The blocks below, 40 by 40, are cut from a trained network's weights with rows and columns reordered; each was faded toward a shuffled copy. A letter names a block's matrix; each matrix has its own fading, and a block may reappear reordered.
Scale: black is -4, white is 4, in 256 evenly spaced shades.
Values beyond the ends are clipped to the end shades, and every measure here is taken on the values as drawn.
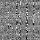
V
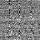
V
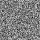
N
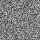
N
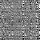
V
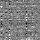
V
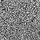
N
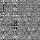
V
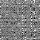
V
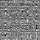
V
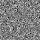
N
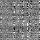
V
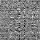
V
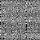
V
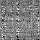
V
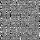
V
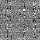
V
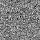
N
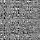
V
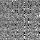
V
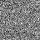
N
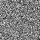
N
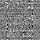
V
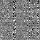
V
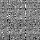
V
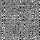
V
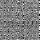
V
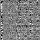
V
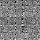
V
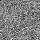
N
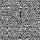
V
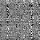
V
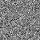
N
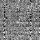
V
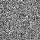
N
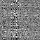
V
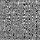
V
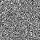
N
